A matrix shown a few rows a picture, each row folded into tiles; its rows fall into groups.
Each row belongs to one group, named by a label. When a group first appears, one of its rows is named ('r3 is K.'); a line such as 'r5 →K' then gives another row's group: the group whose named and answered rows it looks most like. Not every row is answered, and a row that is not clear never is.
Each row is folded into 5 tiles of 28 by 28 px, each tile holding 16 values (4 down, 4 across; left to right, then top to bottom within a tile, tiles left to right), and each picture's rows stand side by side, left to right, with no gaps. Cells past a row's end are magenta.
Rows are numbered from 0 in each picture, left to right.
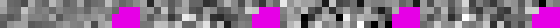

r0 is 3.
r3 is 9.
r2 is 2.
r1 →9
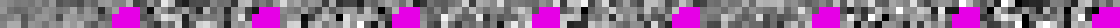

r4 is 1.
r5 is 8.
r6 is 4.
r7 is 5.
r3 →8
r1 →5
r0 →2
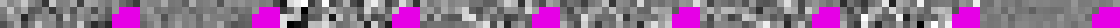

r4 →8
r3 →9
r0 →2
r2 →1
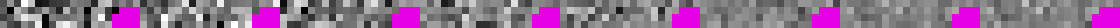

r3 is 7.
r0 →5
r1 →8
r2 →1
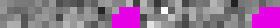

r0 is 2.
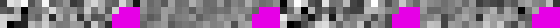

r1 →3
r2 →1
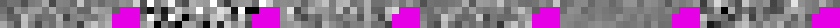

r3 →8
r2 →7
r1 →4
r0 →8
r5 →1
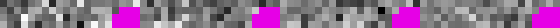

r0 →8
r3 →9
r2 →2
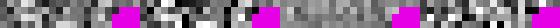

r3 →4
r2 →7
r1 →5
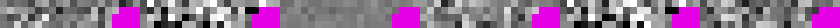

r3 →7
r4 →4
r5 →5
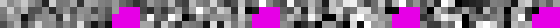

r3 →5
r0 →2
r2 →4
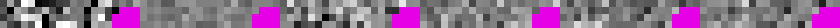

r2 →4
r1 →7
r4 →9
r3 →8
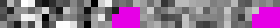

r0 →5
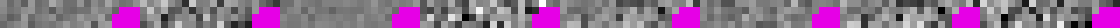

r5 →7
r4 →2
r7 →2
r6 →2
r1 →2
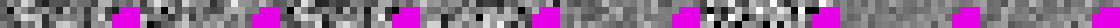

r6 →3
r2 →5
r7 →3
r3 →2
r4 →7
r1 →1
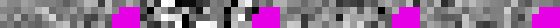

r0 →9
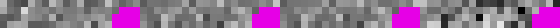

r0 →3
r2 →8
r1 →8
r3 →2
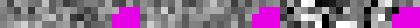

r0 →9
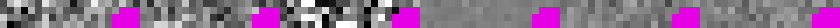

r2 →5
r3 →7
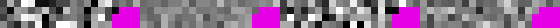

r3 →9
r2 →4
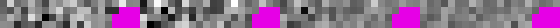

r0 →4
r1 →1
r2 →1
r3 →3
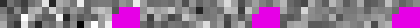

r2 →3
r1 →9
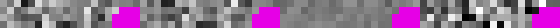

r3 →4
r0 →7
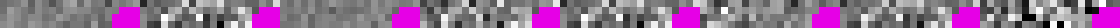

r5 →3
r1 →8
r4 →8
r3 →8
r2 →3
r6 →8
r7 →4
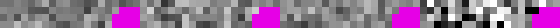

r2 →9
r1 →7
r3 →4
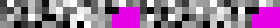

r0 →4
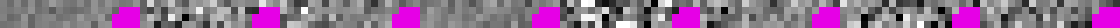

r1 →4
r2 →3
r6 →2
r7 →2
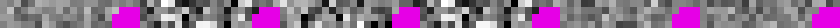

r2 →2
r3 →5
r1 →5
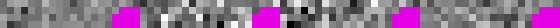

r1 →8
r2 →1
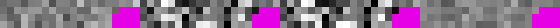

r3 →7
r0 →8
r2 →5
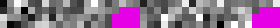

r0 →1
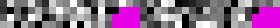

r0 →4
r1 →5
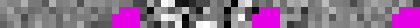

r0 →2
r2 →1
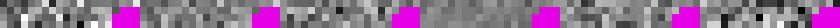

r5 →2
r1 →8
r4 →7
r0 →8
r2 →9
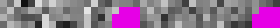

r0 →7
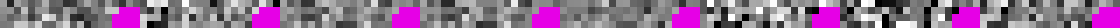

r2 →7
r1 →1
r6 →5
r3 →7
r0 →9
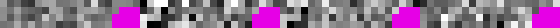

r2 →1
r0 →7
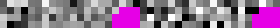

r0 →1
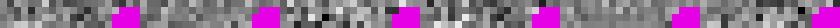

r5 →2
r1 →3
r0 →9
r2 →4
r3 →9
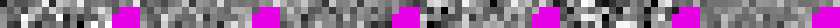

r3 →1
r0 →8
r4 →5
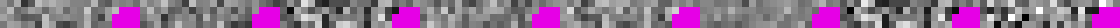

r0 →7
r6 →5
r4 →7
